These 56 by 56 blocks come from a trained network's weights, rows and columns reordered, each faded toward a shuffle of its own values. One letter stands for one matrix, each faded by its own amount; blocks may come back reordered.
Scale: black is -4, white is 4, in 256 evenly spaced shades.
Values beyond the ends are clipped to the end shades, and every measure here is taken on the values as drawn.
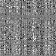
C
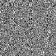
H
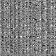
C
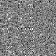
H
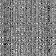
C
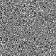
H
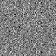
H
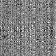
C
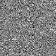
H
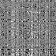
C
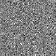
H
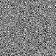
H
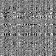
C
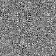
H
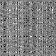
C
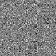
H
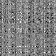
C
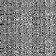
C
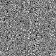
H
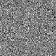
H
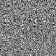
H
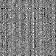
C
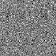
H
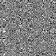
H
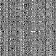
C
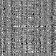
C
